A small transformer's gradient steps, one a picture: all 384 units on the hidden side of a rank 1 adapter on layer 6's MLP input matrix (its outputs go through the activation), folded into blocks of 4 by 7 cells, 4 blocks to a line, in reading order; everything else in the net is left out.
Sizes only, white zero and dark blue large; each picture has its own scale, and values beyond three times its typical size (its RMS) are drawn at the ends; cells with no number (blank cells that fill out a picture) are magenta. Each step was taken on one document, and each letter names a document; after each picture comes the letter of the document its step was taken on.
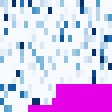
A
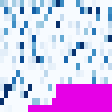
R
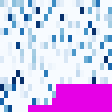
R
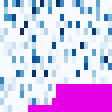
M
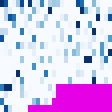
R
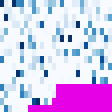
A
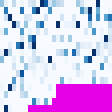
A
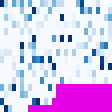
A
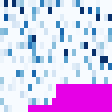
M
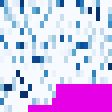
R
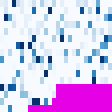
A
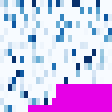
M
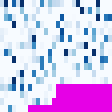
M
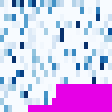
M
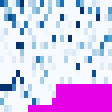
R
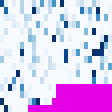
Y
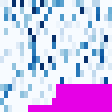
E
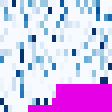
Y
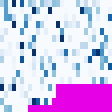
A
